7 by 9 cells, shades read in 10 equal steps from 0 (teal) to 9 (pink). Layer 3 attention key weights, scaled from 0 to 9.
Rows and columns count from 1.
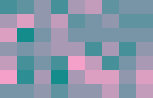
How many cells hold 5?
10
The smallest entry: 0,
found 2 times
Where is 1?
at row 6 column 2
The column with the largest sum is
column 1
